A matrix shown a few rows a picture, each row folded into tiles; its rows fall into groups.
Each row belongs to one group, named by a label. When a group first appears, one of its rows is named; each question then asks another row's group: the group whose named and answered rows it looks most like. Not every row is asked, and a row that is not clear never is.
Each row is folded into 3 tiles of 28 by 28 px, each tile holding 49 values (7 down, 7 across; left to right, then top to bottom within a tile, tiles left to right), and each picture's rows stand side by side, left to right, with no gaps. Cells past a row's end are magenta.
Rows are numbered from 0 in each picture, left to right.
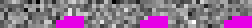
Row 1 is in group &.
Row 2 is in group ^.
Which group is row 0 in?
&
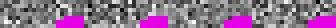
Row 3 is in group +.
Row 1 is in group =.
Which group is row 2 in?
^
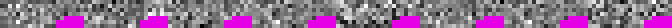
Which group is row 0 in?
&
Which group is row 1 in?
&
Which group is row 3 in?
^
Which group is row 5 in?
&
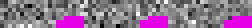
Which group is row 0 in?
=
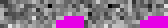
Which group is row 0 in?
=
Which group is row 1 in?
=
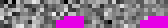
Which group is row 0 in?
+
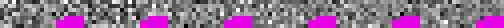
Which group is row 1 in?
=
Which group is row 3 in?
&
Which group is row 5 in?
^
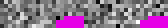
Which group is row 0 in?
&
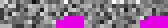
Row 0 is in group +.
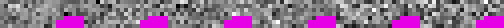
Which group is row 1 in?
+
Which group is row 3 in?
^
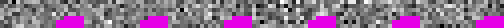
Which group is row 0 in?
+
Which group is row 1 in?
^
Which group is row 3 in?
=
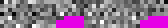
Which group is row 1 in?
&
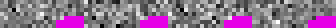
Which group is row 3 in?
^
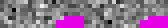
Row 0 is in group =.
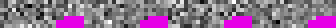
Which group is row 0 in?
=
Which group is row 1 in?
^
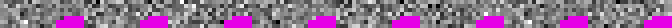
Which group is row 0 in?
^
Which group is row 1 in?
+
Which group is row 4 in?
+
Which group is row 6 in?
^
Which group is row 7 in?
&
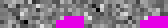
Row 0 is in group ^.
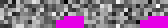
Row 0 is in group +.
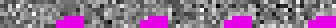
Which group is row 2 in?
=
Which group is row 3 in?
=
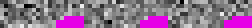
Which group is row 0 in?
=
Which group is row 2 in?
+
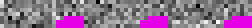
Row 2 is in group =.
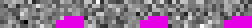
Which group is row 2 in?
&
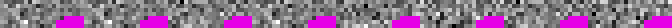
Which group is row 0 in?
^
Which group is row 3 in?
^
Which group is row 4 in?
=
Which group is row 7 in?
&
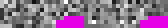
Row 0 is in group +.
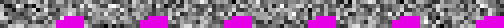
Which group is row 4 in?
+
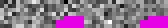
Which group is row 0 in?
+
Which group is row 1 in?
^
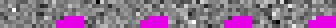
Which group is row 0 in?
=
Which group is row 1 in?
+
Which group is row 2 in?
^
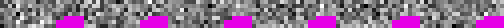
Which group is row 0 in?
&
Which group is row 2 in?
=
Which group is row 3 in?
=
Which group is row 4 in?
=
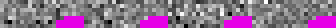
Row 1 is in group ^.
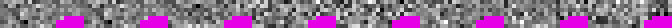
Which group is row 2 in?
=
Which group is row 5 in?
^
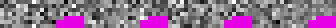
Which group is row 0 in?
+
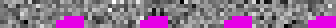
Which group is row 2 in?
+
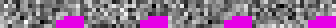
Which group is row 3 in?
=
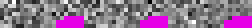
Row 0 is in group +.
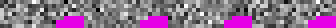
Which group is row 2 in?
&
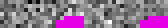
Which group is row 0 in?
&
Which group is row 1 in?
^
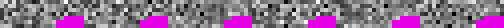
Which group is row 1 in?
+
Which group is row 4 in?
=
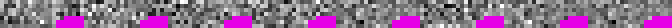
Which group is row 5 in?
=
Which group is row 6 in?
^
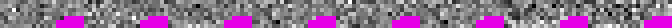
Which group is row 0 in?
=
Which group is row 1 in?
&
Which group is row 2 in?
=
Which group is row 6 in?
=
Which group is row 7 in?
=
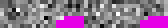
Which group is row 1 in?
&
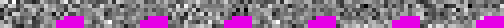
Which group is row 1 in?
^
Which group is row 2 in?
&
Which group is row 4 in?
=
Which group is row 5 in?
=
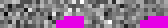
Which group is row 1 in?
^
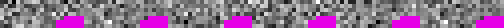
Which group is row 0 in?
+
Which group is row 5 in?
^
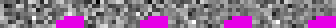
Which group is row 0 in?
=
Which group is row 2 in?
^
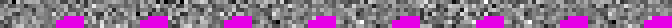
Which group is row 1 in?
&
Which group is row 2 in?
+
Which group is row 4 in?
^
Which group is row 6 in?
^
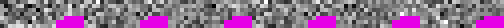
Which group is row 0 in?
=
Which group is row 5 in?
^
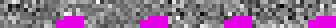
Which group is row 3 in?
=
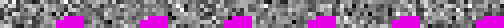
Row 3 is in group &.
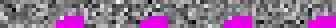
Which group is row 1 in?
+
